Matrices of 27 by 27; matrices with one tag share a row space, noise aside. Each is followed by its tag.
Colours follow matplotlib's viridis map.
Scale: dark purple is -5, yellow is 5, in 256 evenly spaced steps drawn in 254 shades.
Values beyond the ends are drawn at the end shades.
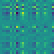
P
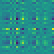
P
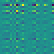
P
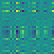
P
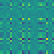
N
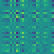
P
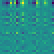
P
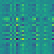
P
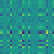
N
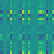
N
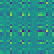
N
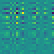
P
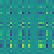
N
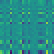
N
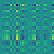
P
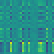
N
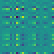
P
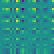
P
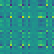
N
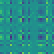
N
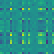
N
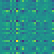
P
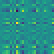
P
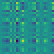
P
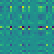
N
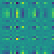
P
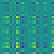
P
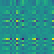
P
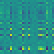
N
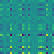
N
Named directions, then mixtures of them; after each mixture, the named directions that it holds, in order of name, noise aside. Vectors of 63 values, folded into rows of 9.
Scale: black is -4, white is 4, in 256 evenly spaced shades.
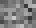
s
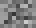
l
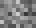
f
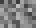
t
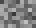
l, t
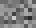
l, s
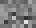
l, s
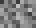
t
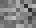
f, s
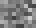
s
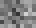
f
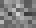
f, t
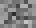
l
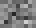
l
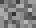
l, t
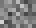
f, l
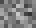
f, t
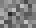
f, l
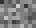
s, t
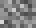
f, l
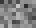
s, t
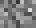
s, t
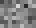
s, t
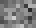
s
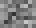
l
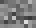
l, s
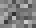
l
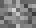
f, s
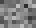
s, t
